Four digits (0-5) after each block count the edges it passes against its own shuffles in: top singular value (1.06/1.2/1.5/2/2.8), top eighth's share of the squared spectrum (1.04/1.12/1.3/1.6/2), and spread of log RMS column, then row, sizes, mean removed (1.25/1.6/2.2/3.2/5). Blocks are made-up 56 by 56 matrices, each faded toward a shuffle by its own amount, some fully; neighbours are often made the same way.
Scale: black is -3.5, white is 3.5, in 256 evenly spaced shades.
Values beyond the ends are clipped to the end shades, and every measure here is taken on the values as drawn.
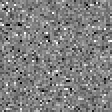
0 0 0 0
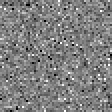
0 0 0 0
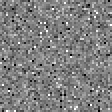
0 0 0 0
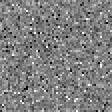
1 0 0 0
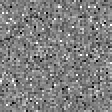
1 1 0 0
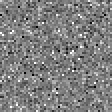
0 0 0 1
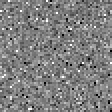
0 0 0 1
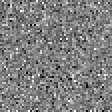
0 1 0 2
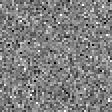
2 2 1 0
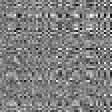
5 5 3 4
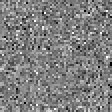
3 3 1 0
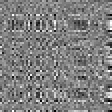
5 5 3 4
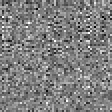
4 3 2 2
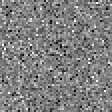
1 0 0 0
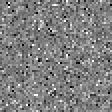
0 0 0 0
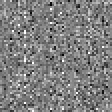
1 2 3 0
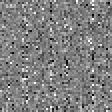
1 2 2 0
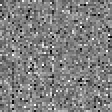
1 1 2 0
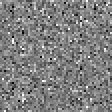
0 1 2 0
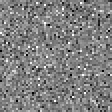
0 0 0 0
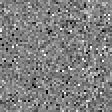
0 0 1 0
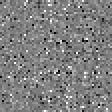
3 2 1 1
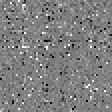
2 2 1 1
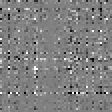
2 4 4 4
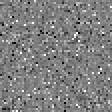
1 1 0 1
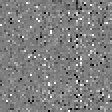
2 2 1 1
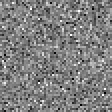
1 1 0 0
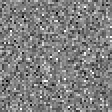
1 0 0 0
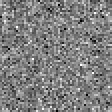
2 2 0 0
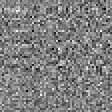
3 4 2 2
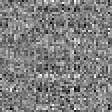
4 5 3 2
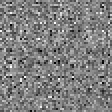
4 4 2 2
